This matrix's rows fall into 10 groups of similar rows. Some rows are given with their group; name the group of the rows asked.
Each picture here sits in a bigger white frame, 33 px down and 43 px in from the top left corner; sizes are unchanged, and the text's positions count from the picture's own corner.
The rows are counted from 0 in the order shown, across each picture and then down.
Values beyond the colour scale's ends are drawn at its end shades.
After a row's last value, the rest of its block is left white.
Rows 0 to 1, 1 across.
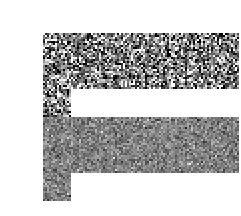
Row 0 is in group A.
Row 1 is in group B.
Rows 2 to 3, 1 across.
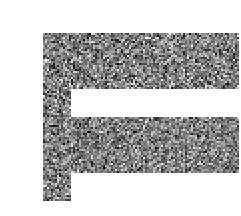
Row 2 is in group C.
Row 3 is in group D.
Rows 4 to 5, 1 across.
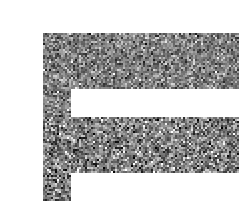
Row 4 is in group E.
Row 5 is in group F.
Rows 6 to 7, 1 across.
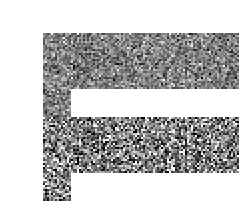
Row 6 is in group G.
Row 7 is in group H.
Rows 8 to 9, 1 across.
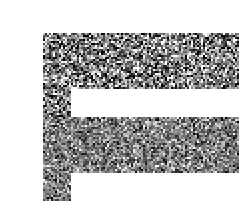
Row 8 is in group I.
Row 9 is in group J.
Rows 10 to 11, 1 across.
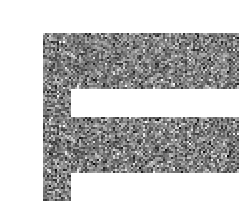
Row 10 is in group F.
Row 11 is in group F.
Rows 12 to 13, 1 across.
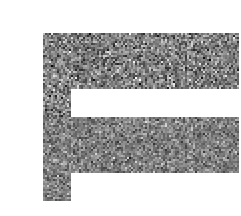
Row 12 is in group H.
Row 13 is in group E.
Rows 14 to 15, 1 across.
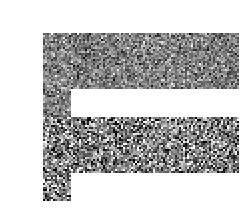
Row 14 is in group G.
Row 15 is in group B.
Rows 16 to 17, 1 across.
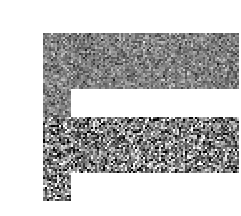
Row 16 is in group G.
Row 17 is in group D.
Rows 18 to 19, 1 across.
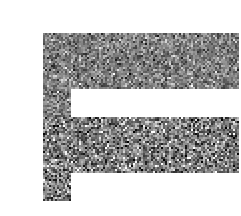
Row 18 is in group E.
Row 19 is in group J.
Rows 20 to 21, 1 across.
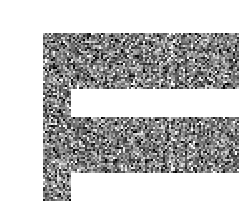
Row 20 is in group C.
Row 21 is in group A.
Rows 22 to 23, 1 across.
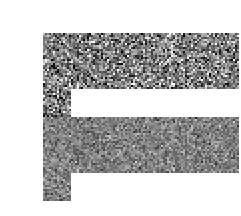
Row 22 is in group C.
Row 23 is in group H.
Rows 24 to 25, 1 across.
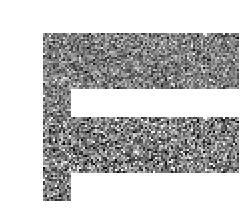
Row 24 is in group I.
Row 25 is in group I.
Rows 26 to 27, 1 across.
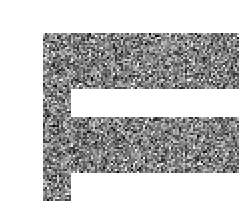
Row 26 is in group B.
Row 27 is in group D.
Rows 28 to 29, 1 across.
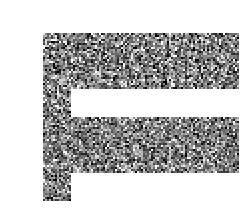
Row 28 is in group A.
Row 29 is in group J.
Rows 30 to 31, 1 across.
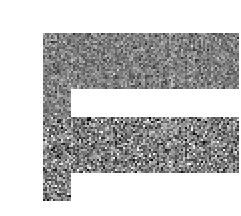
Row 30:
A
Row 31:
B
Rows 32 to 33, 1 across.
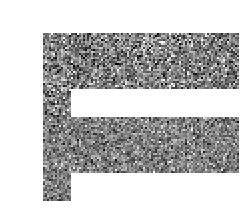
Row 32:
G
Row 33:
I
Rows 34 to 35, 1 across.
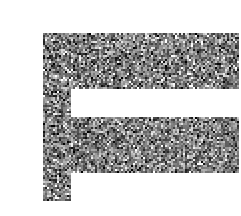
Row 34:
E
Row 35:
D
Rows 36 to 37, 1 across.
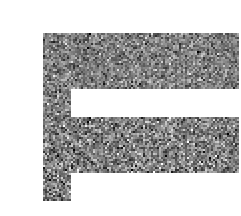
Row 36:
D
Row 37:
C
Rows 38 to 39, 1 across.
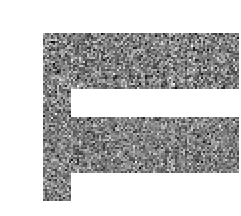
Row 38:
A
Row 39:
H
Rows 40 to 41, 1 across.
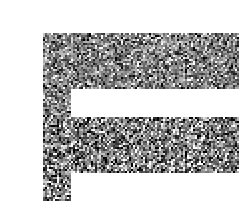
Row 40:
B
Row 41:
D
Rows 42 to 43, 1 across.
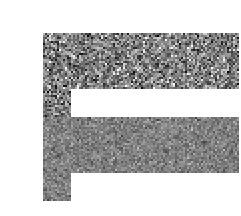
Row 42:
F
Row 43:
B
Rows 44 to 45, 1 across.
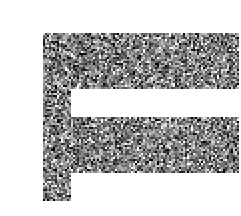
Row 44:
F
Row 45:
B
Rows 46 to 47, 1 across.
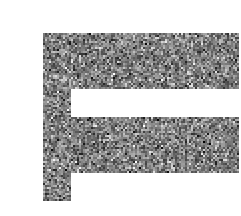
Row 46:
E
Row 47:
H
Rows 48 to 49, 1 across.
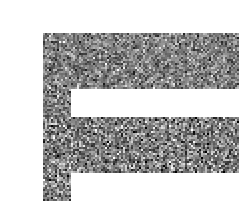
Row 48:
F
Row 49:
A
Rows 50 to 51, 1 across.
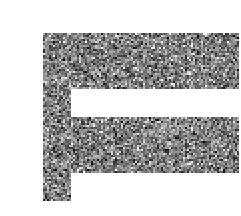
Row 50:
I
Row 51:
B
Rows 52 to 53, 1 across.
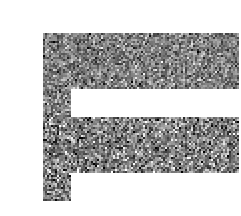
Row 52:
D
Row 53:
F
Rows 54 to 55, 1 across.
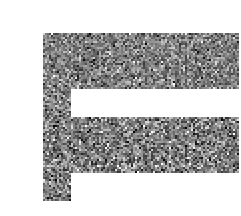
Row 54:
H
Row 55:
J
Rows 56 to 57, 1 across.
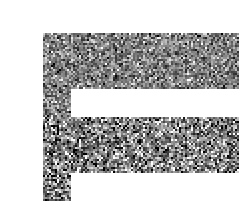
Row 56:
B
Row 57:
F
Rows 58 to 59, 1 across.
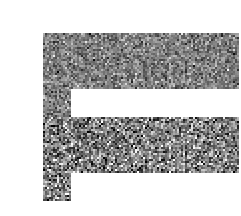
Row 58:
J
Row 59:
D
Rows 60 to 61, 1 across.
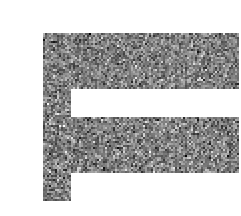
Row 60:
D
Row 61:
F
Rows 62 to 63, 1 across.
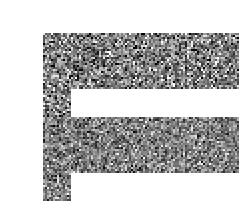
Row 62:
H
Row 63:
D
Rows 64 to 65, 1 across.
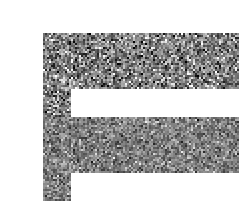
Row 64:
E
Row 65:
E
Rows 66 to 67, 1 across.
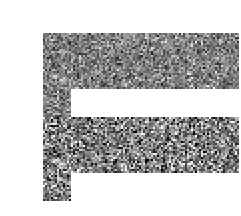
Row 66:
E
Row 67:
A
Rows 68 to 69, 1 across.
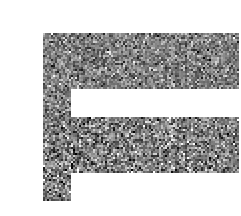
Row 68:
H
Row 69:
C
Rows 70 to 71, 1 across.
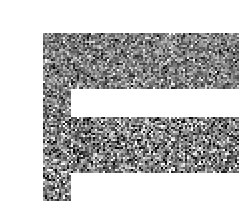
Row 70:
C
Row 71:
G
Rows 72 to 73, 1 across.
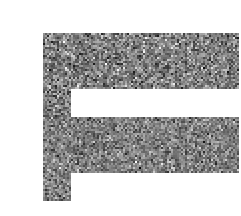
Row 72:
F
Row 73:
H
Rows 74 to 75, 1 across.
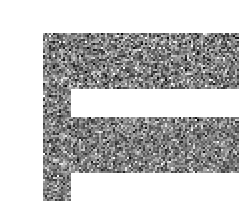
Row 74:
I
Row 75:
E
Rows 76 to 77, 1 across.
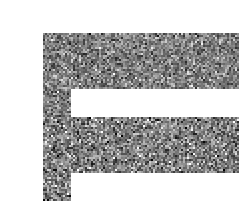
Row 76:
E
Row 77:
B
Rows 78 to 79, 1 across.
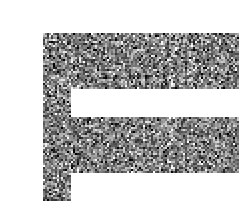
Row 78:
A
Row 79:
C
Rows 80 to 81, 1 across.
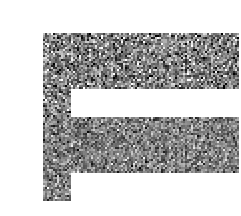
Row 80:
B
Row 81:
D
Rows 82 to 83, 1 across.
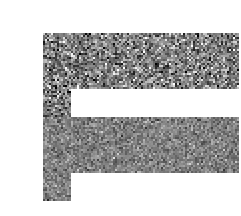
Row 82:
F
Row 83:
B
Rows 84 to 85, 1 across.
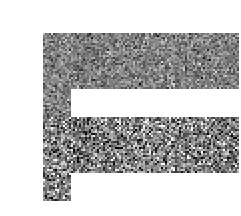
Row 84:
H
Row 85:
G
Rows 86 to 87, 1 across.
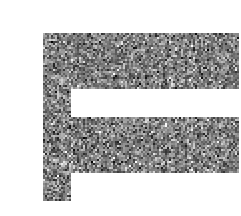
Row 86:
A
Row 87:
E
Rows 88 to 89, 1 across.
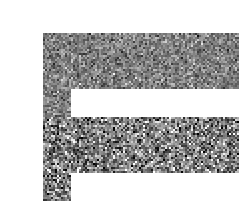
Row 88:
E
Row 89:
F
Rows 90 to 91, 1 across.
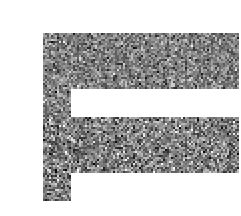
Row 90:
A
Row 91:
F
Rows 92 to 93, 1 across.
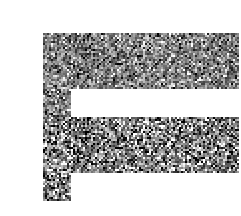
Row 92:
G
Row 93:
G
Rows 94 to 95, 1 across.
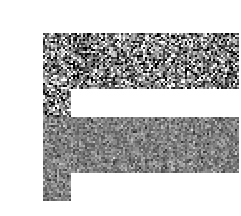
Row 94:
G
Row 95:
A
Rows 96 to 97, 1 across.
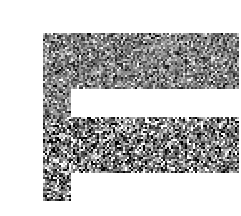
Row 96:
B
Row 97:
E
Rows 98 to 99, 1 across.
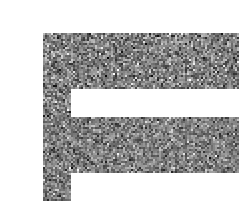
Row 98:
B
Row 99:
C
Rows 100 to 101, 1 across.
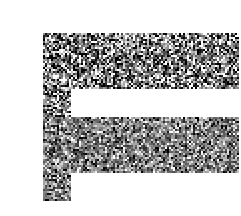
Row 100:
E
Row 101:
F
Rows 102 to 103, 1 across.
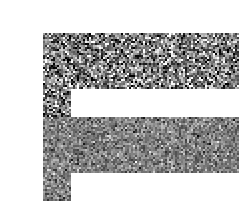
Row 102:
C
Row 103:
H
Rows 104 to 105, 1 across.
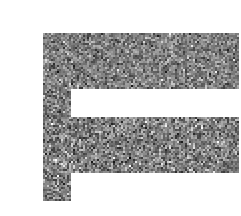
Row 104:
C
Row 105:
E
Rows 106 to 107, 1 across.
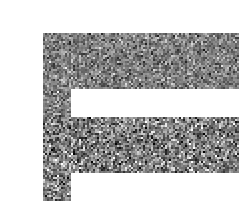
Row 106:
E
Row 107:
E
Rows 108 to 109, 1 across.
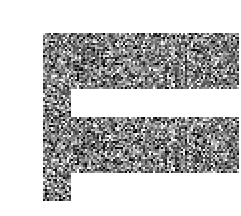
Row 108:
H
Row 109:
H
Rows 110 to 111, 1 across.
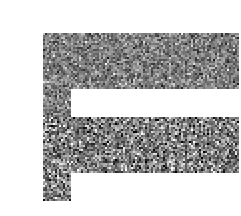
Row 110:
J
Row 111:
A
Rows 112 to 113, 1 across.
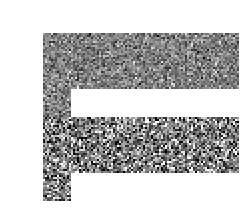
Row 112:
H
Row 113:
E
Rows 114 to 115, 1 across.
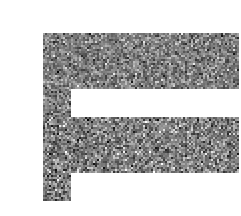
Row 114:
J
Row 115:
F
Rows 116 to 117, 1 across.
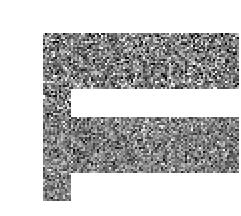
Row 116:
J
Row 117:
G
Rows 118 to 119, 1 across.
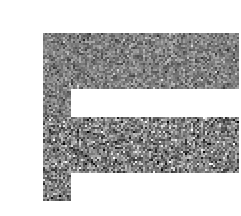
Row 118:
C
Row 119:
I
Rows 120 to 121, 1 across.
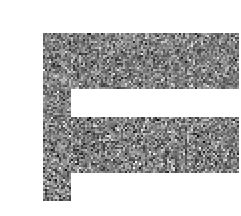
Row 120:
E
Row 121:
H
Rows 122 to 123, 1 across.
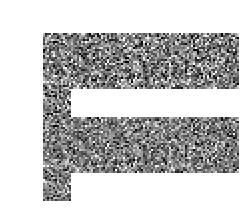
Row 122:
J
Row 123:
J
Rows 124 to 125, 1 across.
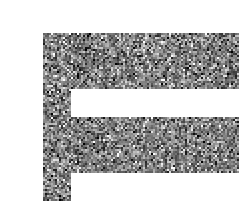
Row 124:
G
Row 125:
H
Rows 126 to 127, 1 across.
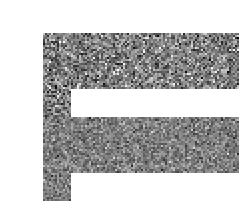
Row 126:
F
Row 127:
J
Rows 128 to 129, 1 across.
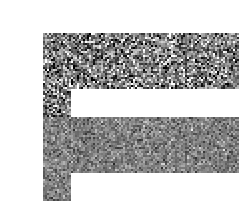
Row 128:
C
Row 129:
G
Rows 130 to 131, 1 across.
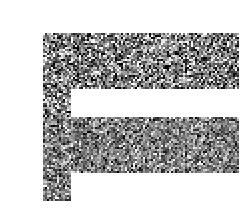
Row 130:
B
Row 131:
D
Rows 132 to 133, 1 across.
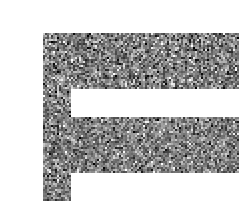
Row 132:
A
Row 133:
F
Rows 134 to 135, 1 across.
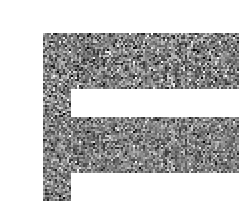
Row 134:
H
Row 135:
H
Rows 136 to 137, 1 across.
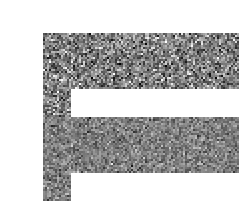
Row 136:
E
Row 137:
D
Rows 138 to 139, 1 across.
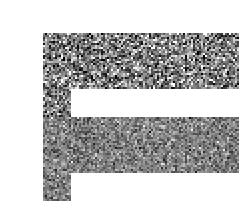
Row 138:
I
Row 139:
G
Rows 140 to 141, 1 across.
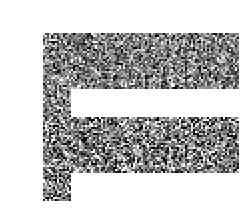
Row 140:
A
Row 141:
J
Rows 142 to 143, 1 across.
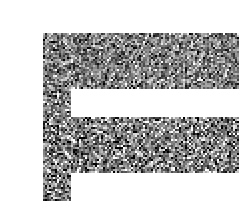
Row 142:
D
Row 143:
F
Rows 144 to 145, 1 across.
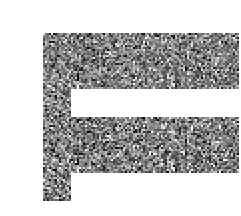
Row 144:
H
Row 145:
H
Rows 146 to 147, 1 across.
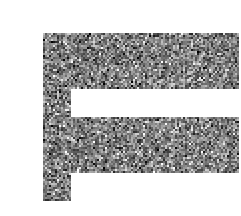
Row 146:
D
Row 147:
F
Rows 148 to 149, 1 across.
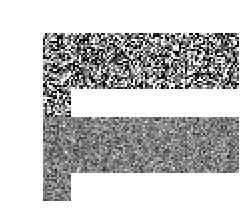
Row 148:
D
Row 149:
F
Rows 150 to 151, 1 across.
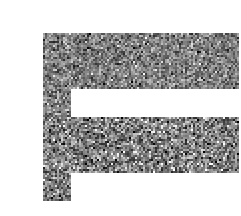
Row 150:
D
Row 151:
I
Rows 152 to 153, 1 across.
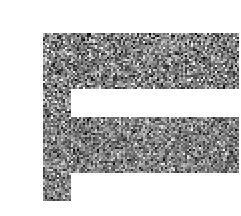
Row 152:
B
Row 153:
G
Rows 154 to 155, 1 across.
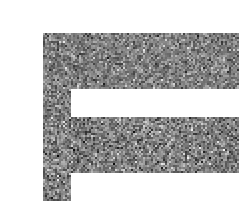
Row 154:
F
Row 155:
G
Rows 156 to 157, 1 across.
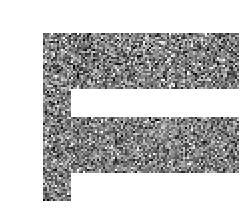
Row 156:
G
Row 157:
B
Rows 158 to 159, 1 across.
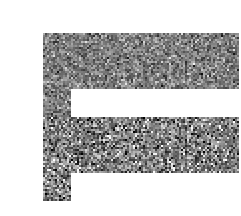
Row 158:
J
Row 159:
H
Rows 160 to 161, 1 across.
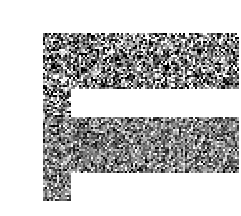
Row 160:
E
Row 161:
D
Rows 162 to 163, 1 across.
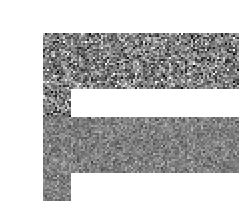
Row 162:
J
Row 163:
E
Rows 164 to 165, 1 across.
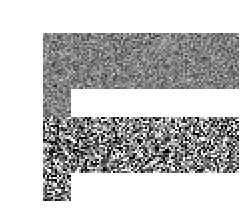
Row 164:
B
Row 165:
F
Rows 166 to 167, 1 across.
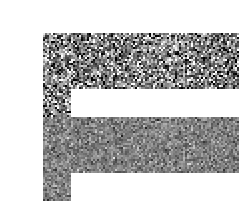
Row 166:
B
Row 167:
B
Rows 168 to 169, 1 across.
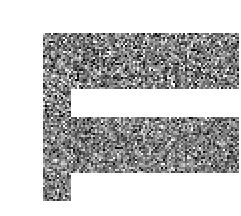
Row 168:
H
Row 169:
G
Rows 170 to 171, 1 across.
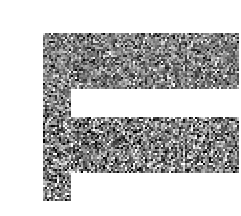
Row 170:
H
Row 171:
D
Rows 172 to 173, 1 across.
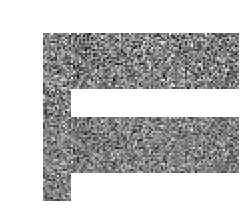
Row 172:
G
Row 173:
G
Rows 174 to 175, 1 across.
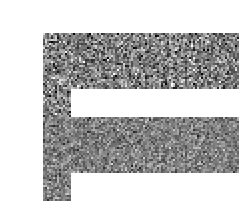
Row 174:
A
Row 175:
D
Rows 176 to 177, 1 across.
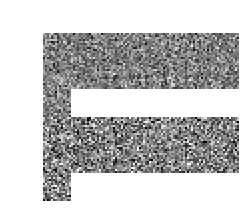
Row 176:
A
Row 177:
B
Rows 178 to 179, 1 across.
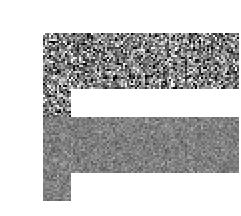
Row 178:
A
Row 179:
E
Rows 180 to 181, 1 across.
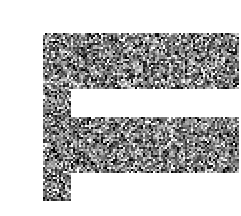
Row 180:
J
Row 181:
C
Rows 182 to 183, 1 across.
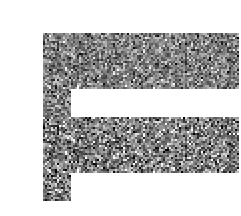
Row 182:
F
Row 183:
F
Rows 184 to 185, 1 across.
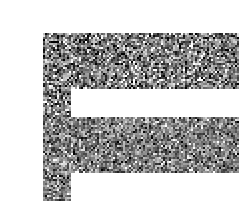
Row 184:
D
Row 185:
E
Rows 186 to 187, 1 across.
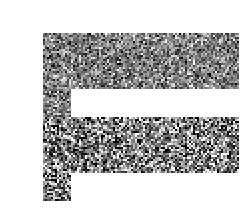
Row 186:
E
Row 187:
F
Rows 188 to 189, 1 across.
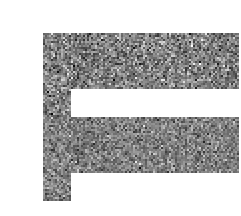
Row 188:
G
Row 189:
H
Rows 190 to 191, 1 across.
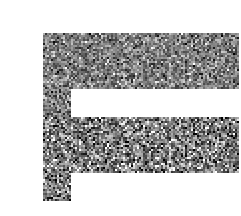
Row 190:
J
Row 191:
J
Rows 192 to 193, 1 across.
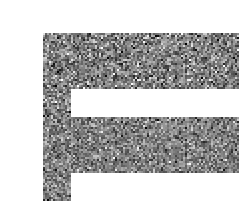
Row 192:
B
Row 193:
B
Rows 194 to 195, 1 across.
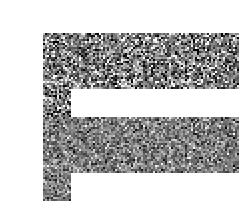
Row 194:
J
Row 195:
J
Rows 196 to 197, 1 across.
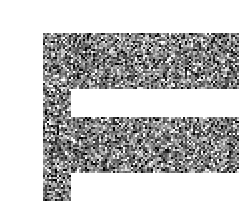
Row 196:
G
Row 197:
F
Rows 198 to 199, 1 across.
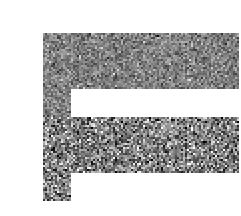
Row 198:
B
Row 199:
B
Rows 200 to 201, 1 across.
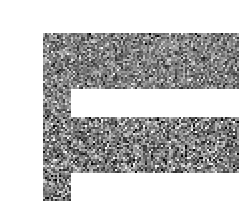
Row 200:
B
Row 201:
J
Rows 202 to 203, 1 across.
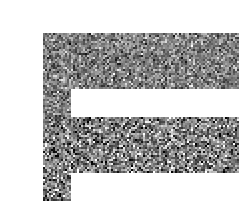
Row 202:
E
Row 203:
C
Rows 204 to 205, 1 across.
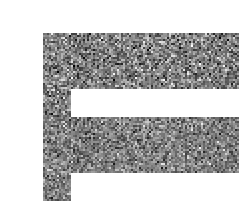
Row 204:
G
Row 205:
G
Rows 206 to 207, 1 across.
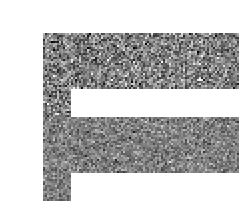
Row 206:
D
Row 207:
I
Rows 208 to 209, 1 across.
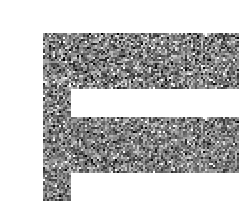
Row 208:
I
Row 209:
I
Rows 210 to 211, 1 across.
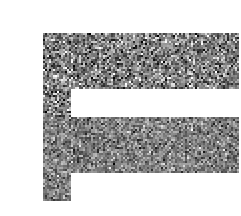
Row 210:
E
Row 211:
G
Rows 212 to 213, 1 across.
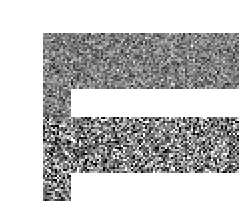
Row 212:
C
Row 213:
F
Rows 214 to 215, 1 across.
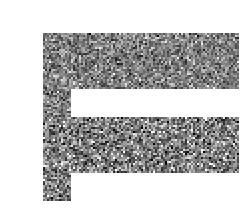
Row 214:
E
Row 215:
I
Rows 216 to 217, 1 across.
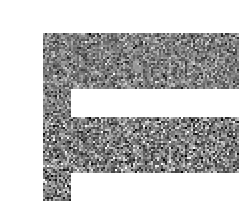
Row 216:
J
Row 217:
J
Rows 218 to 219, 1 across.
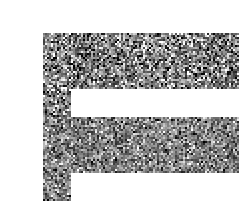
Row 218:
G
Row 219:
B
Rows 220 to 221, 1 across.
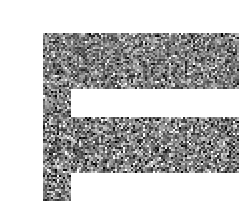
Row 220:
J
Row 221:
F
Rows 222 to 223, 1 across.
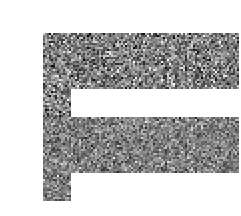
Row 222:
H
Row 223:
E
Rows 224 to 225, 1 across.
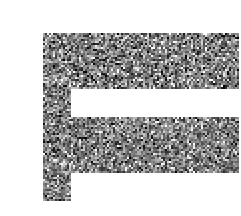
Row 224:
I
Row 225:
E
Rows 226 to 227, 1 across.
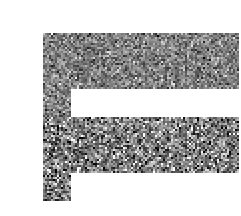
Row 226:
H
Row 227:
F
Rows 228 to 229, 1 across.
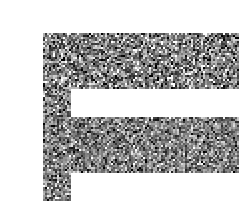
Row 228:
I
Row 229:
D
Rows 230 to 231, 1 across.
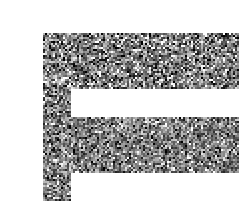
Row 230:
I
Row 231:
E
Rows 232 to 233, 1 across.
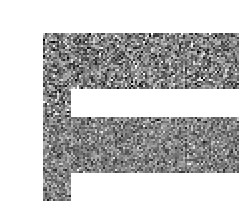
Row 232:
D
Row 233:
B
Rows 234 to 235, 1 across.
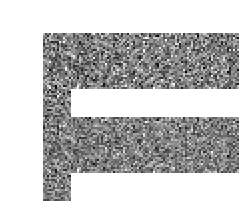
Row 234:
F
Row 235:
F
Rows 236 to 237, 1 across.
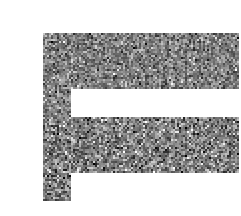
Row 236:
A
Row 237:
F
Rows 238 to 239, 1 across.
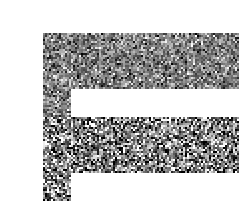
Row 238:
E
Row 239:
B
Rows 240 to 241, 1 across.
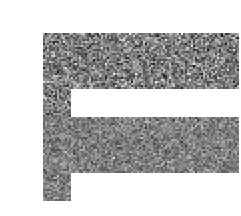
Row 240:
J
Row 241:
E
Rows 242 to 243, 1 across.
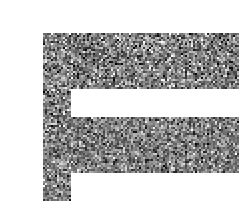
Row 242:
G
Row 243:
A
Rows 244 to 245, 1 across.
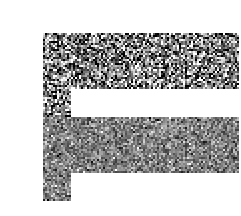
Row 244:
D
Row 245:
B
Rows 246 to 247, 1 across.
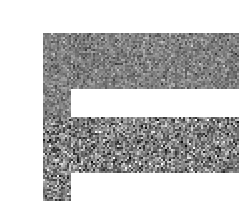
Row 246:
G
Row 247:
E
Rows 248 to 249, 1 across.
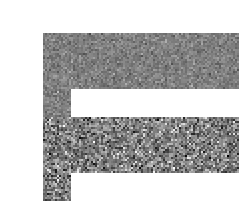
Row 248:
E
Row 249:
F
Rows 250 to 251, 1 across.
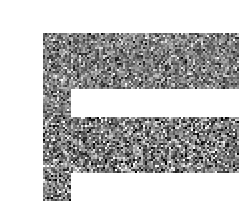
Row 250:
E
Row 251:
J
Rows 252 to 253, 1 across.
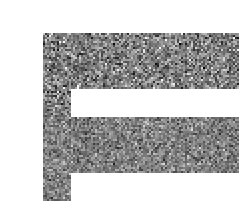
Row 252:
F
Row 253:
G
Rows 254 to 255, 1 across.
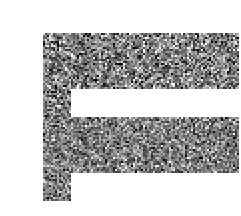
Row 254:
F
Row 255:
J
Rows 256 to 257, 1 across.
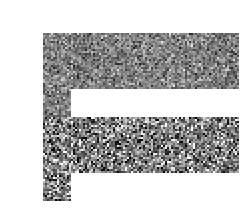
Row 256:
G
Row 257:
E
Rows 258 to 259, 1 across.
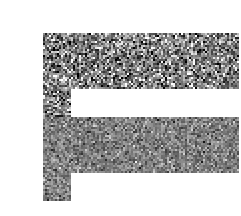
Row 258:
E
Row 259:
H
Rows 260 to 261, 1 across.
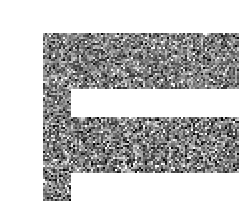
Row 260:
I
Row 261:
J
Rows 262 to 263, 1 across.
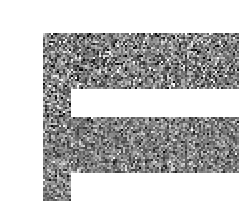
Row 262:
H
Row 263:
A
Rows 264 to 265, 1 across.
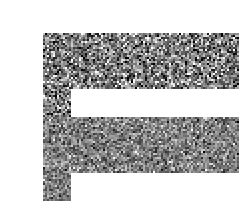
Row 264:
J
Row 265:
I
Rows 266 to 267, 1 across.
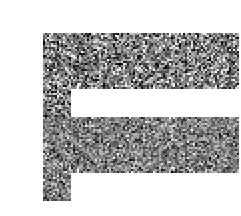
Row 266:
F
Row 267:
C
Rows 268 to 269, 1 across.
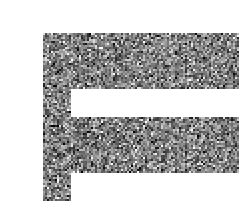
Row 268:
B
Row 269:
D
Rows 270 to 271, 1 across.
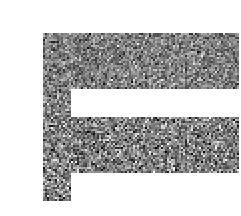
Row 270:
D
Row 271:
H
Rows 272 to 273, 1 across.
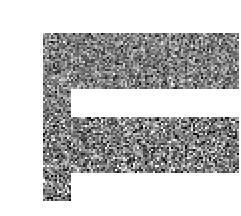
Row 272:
A
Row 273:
J
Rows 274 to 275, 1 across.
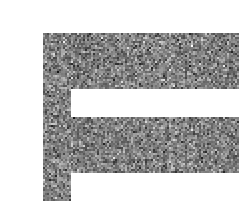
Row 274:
G
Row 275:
A
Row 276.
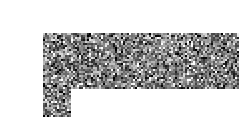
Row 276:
B
